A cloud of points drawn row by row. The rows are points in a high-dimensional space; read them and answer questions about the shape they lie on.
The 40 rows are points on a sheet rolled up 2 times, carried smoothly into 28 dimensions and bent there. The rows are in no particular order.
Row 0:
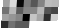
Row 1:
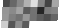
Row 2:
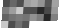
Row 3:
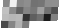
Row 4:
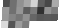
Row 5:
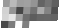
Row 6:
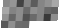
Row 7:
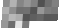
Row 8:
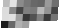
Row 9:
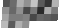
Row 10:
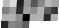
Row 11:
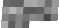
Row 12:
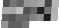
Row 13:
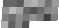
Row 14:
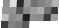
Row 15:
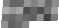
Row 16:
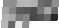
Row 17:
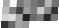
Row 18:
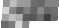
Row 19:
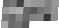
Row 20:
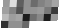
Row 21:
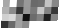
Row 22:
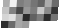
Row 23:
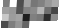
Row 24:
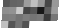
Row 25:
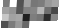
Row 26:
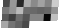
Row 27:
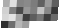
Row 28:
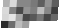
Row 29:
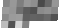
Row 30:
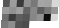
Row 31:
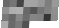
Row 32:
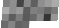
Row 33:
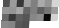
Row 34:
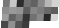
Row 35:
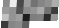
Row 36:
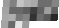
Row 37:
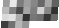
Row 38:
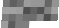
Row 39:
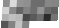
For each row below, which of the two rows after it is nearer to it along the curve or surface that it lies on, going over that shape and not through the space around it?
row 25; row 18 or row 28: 18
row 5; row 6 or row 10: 10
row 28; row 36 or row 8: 8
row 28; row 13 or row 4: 4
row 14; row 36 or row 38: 38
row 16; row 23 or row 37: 37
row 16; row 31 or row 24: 24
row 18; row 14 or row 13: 14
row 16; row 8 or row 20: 8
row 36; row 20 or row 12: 12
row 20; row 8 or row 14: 14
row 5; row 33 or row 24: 24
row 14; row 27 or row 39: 39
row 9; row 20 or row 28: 28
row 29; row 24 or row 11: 11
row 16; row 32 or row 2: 2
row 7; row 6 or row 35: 35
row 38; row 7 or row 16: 7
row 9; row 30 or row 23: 30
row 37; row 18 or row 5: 5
